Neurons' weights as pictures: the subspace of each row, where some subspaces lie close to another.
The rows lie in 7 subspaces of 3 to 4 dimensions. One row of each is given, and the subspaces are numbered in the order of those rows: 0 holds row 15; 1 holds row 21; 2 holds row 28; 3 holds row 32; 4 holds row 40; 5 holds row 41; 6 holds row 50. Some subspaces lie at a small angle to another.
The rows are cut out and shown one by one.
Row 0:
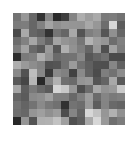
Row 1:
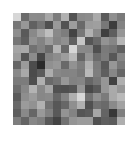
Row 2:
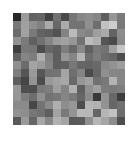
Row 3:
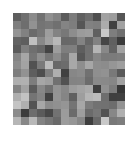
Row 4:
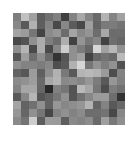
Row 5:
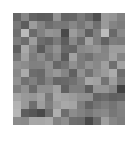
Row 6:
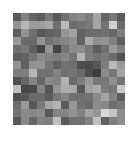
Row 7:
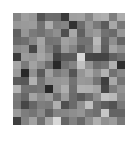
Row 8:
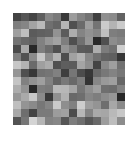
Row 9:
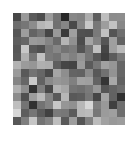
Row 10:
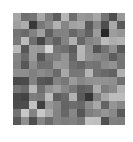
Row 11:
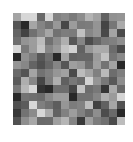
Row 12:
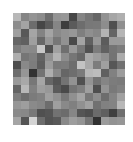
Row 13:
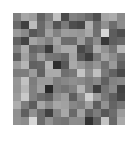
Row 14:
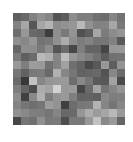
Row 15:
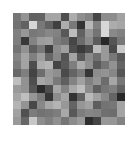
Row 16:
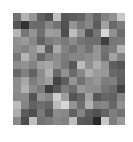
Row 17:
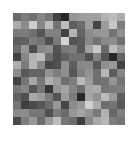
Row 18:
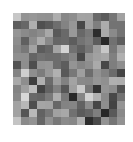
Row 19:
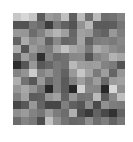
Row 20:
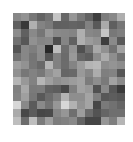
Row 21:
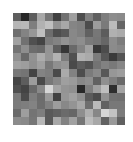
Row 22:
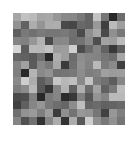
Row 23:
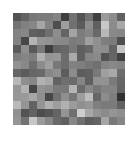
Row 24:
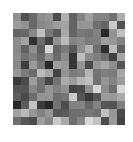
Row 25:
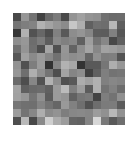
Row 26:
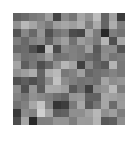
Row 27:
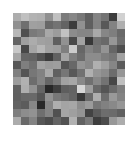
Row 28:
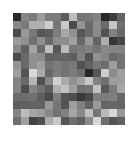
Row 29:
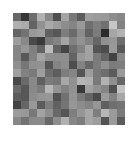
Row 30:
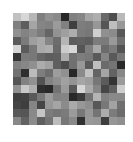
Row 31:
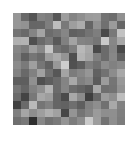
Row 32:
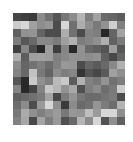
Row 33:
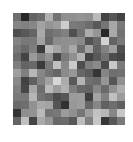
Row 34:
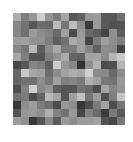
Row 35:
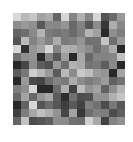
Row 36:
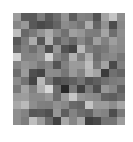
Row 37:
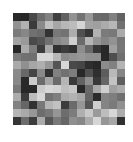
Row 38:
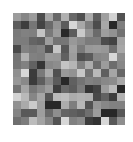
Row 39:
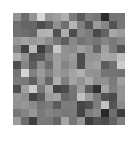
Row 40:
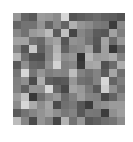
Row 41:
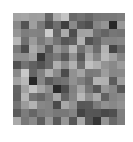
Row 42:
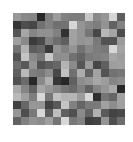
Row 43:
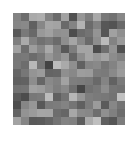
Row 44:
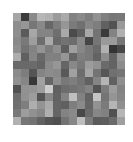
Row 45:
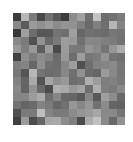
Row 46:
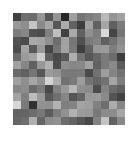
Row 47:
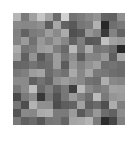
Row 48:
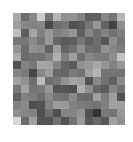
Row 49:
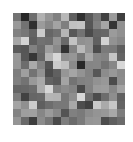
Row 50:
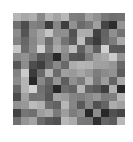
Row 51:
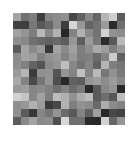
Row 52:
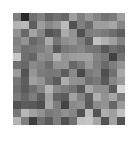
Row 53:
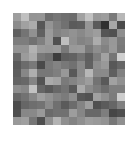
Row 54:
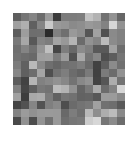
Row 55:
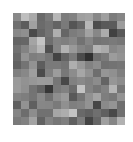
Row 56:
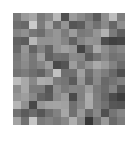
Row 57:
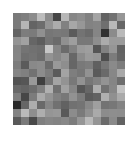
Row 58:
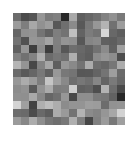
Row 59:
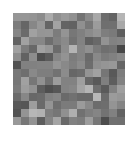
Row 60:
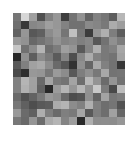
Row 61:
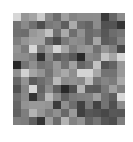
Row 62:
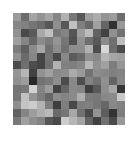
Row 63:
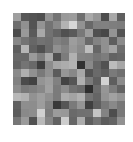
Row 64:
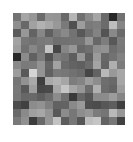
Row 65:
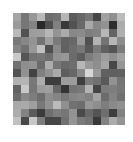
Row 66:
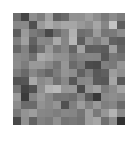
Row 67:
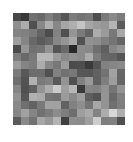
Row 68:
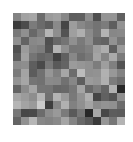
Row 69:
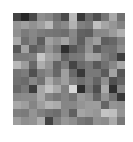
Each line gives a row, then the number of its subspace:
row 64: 2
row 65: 2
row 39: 0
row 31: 4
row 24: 1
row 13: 4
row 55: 1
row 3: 4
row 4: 4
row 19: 1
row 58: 1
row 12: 2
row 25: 2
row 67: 5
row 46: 1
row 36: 2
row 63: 2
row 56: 4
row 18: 0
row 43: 0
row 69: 1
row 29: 1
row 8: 0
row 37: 5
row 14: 5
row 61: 0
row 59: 6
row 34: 0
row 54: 5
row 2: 3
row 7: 4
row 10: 4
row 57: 4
